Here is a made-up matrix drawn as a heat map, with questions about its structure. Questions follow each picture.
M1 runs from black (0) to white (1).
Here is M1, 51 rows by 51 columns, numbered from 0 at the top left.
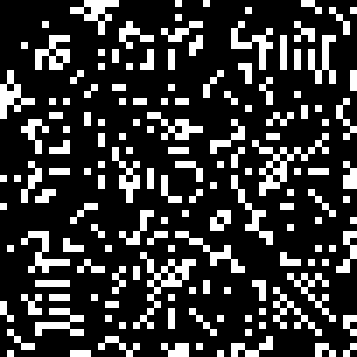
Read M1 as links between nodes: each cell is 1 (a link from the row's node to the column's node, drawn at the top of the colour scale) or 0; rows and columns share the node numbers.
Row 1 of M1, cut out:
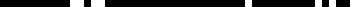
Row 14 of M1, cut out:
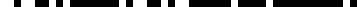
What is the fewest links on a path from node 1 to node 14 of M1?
1
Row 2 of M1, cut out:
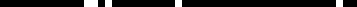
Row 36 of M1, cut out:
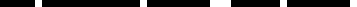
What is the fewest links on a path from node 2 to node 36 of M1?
3
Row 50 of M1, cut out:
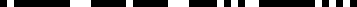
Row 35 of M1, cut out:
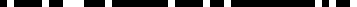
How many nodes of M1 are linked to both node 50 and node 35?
6
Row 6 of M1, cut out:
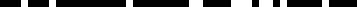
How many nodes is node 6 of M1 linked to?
12
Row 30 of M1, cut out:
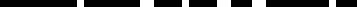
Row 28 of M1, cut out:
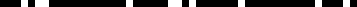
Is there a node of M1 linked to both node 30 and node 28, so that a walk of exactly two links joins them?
no
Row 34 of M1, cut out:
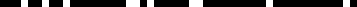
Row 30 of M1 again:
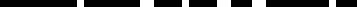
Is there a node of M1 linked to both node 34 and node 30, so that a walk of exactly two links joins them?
yes
